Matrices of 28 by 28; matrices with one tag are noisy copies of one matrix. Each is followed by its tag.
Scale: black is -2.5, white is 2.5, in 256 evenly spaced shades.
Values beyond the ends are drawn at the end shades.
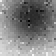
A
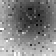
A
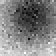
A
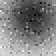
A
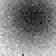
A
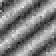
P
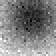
A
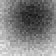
A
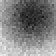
A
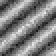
P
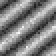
P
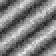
P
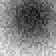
A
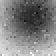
A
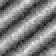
P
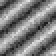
P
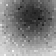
A
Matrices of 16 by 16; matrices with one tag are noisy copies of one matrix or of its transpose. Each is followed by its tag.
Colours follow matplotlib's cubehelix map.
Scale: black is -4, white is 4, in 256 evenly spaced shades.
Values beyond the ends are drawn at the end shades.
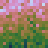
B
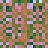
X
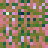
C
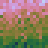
B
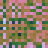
C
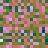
X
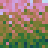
B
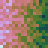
B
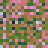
C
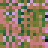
C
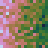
B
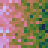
B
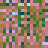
C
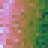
B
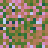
C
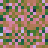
X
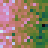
B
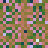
X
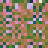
X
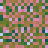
X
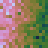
B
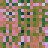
C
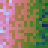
B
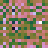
C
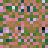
X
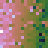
B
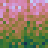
B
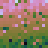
B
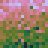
B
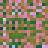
C
